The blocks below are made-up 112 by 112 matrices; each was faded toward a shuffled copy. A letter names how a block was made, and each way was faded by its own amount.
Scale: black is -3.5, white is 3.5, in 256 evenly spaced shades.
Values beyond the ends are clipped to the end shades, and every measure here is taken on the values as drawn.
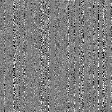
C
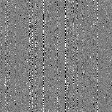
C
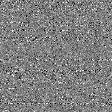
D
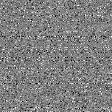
D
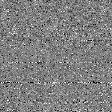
D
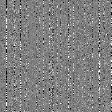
C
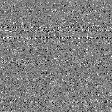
D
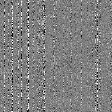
C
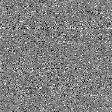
D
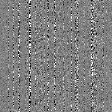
C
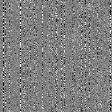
C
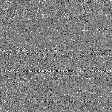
D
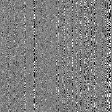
C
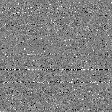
D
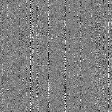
C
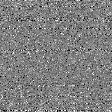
D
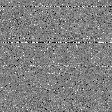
D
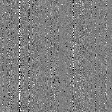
C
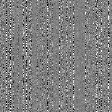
C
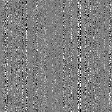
C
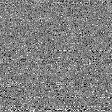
D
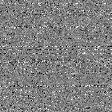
D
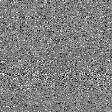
D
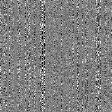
C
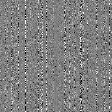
C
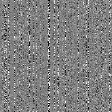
C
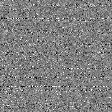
D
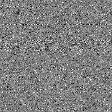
D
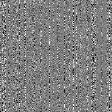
C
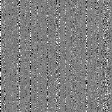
C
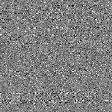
D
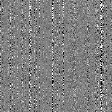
C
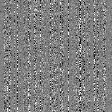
C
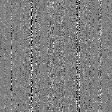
C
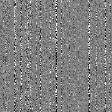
C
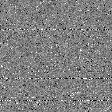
D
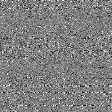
D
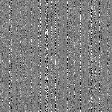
C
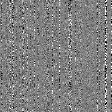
C
